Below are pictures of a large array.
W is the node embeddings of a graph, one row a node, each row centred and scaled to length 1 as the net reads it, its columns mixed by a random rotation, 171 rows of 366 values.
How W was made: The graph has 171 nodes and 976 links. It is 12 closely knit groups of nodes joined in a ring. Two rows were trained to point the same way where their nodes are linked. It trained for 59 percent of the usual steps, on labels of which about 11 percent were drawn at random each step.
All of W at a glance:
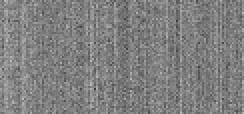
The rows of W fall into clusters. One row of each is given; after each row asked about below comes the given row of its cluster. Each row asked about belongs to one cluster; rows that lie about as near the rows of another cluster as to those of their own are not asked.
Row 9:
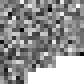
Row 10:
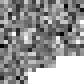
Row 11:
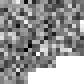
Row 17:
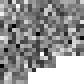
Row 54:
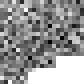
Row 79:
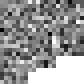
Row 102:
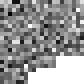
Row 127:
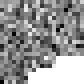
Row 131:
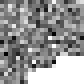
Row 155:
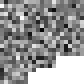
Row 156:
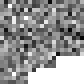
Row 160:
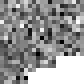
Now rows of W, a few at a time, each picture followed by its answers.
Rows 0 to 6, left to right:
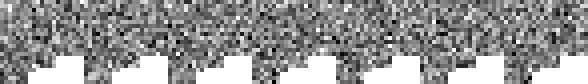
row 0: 127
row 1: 17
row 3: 9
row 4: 131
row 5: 156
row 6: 160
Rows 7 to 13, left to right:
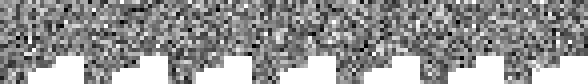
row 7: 127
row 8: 155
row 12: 155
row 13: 79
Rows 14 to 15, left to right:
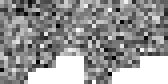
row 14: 102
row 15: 54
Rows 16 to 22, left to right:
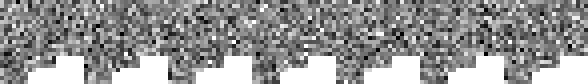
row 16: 131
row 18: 155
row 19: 131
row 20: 54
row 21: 160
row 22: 155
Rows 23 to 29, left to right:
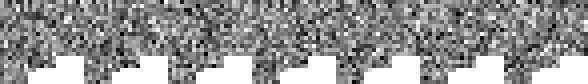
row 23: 17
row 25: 102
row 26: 131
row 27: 11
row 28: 155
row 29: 11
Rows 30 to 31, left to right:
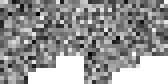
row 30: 102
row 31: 131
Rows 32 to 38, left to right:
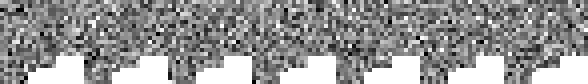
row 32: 102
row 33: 9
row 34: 155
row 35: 127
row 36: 17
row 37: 160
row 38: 11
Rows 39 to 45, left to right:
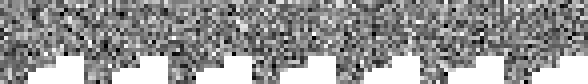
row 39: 160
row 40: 17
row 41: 160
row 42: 155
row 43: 17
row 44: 54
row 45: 9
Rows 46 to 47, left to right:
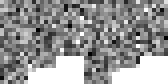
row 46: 10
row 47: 131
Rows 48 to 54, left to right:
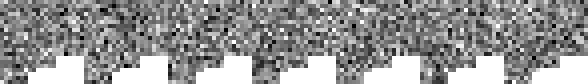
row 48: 160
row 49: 102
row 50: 155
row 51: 17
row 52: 11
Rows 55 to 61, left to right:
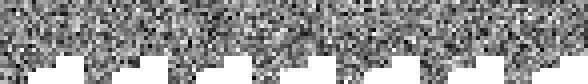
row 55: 160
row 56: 156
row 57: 102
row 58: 10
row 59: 54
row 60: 79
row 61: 156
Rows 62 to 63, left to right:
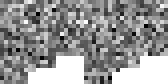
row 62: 155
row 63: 160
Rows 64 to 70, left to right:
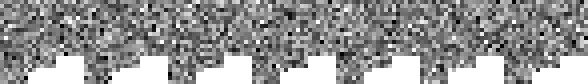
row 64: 160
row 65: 10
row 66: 155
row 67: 17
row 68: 131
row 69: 79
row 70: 17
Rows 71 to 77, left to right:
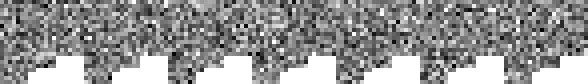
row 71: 156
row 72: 160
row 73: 9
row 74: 131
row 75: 17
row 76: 9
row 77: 156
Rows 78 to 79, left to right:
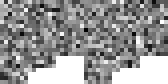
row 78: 155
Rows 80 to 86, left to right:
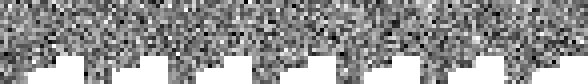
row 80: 131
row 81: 79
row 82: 17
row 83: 156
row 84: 131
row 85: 127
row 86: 54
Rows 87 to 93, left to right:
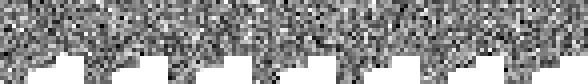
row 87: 131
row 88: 11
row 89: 10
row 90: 10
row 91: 127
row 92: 156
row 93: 156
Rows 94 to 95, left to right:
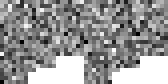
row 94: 127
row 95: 131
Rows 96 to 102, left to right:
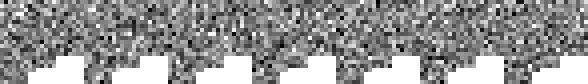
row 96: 155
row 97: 127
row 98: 127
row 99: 11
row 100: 79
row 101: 9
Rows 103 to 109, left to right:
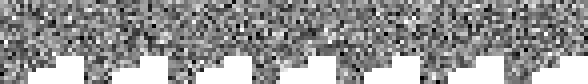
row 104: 10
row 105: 9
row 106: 10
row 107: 160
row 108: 127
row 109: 9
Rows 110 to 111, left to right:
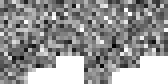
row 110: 11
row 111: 11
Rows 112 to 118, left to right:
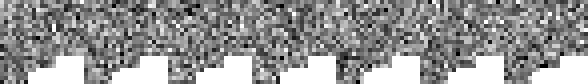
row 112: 127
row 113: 102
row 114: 102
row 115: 102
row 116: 9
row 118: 11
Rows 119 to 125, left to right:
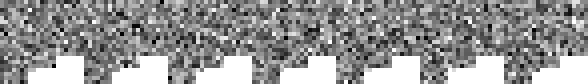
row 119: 79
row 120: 17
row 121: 127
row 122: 54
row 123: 54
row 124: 10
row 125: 160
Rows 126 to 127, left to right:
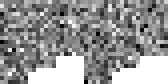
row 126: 160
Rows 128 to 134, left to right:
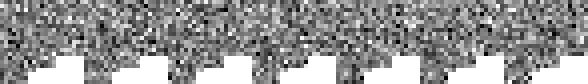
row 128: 17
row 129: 11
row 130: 155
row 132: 160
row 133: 160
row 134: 10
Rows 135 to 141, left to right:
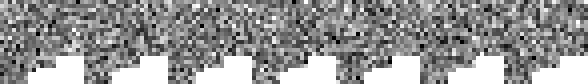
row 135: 17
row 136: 10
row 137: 9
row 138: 131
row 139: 131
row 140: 127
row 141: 127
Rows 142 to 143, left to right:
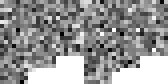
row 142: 10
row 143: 17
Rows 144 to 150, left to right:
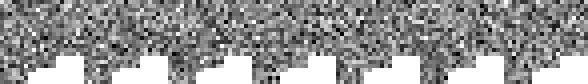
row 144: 102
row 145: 79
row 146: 131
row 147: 160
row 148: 79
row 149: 160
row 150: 17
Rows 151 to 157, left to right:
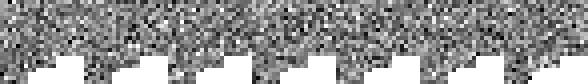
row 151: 17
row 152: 11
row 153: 156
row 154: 127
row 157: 10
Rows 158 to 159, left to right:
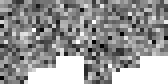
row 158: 10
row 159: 17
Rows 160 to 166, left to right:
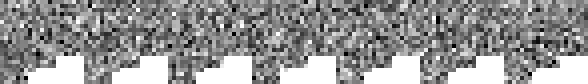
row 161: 156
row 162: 127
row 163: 10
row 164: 102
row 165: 156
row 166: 54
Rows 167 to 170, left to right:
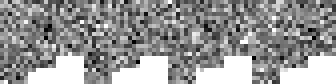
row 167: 11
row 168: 131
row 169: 10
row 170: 54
